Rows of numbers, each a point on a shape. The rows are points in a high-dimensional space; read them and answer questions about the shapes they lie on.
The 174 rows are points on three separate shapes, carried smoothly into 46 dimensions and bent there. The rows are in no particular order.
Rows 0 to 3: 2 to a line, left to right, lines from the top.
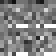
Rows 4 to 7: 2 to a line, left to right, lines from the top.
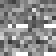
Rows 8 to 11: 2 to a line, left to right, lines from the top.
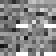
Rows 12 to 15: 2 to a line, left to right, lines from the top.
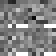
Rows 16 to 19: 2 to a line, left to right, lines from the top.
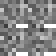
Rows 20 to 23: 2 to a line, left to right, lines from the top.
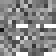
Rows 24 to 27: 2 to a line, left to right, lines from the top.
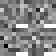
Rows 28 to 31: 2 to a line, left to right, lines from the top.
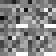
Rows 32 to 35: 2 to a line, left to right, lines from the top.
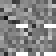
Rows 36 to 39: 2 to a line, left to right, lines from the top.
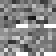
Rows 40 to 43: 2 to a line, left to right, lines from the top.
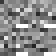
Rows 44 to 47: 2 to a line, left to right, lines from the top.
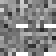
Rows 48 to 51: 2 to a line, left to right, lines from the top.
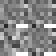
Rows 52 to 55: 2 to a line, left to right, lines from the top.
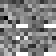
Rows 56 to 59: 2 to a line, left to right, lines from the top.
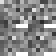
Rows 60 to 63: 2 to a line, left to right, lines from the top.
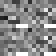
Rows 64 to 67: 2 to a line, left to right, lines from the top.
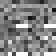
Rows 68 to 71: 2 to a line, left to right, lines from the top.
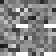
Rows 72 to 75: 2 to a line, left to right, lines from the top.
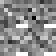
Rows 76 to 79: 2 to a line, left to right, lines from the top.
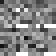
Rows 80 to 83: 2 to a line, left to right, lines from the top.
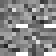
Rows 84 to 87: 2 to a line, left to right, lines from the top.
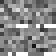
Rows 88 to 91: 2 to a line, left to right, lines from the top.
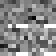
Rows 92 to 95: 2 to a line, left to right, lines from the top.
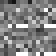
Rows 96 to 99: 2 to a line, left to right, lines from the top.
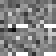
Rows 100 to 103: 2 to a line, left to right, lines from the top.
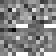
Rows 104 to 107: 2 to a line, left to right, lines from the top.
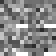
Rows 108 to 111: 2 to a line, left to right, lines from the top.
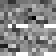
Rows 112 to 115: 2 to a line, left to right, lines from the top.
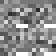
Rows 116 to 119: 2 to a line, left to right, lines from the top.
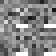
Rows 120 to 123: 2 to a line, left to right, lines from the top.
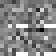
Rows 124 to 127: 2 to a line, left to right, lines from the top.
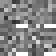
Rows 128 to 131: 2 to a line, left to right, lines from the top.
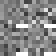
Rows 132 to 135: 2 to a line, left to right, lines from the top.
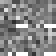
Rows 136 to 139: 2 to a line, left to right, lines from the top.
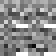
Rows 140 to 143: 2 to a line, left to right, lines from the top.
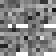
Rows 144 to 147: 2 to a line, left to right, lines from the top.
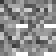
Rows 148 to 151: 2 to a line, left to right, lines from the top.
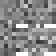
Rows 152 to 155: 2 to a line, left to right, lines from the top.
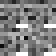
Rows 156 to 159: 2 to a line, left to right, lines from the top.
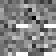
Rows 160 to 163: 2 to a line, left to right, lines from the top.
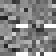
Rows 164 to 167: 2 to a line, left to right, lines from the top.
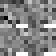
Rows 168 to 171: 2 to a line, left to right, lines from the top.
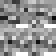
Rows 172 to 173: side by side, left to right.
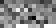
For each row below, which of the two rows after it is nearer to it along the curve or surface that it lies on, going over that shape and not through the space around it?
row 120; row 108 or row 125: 108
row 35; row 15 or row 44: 15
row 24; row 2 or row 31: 31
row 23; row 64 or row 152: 64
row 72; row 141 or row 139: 141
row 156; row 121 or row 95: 121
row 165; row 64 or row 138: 138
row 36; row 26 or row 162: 162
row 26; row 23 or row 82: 82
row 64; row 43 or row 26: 43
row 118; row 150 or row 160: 150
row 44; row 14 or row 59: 14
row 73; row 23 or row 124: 124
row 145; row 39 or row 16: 16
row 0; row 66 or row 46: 66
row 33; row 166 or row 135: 135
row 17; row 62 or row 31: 31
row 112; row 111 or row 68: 68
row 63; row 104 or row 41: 104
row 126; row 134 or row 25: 25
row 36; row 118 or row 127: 127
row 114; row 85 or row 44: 44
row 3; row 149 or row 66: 149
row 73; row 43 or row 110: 43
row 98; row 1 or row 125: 1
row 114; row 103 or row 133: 103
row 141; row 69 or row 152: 152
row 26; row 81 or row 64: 81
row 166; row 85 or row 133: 133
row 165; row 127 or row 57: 127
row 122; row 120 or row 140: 140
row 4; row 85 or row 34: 85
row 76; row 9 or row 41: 9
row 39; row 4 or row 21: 21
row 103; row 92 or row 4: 4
